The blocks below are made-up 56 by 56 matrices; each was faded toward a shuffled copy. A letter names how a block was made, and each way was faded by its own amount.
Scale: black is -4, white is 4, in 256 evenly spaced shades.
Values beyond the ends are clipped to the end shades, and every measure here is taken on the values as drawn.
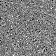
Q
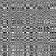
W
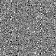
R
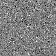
Q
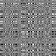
W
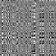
W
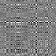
W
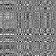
W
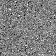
Q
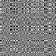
W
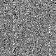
R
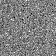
Q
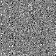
R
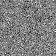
Q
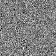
R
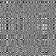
W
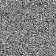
R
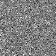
R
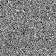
Q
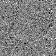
R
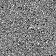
Q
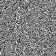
R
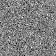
Q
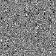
R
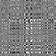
W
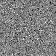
Q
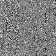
R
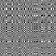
W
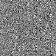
R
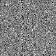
R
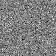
Q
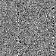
R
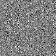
R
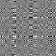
W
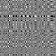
W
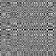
W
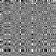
W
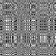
W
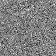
Q
